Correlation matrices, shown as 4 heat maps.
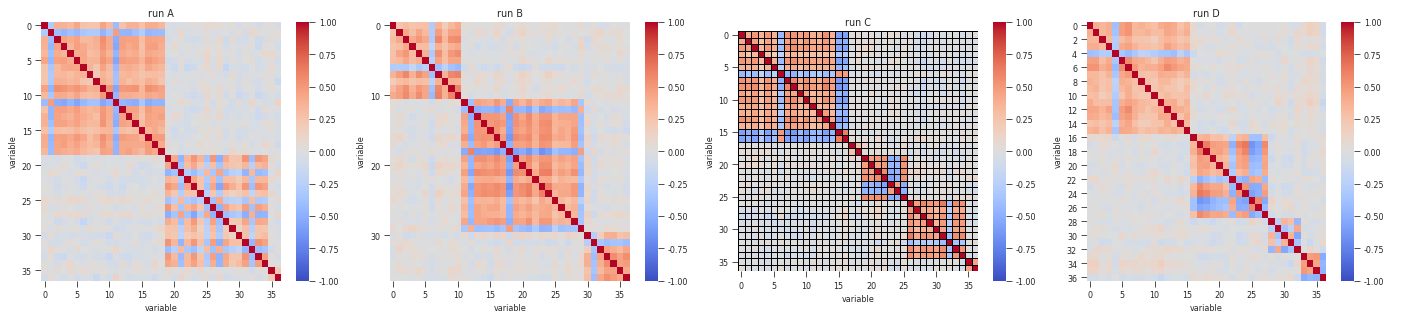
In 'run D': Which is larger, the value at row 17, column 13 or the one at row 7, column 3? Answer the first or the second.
the second
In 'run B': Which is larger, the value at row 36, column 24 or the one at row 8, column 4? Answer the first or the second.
the second
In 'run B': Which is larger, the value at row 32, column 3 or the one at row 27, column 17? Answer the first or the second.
the second
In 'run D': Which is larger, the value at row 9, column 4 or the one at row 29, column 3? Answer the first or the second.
the second
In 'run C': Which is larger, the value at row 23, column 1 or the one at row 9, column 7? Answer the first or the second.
the second
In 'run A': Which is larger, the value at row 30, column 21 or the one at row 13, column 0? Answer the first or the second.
the second
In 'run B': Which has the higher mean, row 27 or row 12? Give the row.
27
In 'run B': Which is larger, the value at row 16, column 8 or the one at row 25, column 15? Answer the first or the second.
the second
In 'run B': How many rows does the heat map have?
37
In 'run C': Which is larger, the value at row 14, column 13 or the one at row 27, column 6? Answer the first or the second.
the first
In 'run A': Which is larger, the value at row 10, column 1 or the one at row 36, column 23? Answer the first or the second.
the second
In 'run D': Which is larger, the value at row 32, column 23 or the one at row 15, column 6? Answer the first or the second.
the second
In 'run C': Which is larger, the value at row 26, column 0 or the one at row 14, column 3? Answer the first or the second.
the second
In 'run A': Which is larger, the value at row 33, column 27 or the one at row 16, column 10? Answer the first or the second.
the second
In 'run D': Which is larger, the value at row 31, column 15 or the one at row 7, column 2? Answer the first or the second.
the second
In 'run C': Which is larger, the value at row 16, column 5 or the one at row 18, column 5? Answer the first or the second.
the second
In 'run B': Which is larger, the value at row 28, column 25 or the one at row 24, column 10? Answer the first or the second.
the first
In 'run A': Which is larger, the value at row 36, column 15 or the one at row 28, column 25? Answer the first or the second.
the first
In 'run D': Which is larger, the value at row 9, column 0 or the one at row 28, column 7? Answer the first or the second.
the first
